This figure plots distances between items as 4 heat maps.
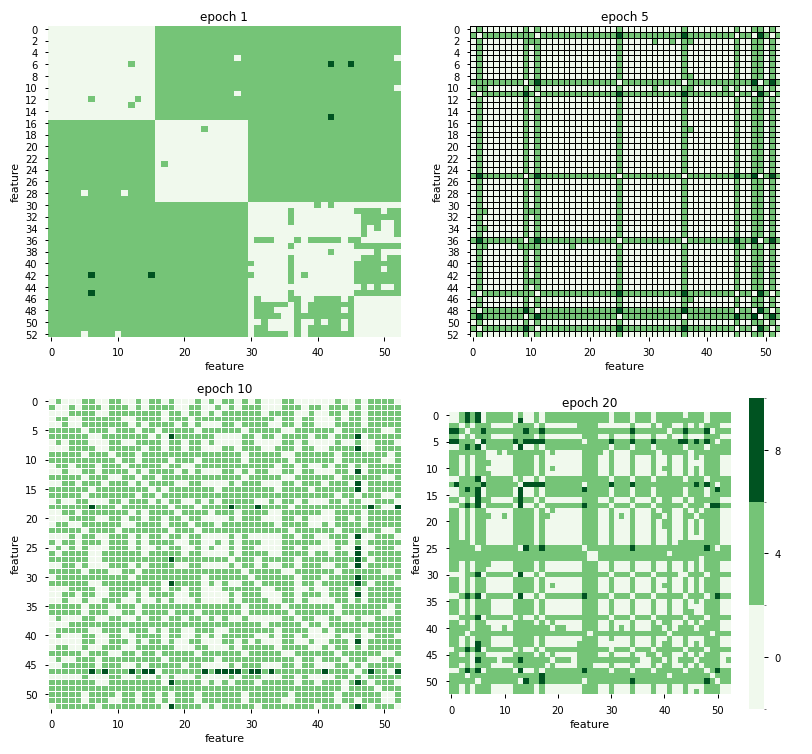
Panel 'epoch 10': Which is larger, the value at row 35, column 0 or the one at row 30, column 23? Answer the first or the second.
the first
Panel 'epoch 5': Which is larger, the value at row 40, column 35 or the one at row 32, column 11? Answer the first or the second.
the second
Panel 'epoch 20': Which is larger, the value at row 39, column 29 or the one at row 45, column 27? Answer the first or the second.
the second
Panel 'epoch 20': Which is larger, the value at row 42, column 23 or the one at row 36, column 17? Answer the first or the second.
the second
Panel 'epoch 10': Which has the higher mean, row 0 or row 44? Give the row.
44
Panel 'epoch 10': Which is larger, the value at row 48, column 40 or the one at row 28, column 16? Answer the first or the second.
the second
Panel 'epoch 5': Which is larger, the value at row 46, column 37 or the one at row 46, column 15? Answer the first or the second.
the first
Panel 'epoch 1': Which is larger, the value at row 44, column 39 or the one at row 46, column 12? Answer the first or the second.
the second
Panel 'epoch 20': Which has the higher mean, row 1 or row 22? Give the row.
1
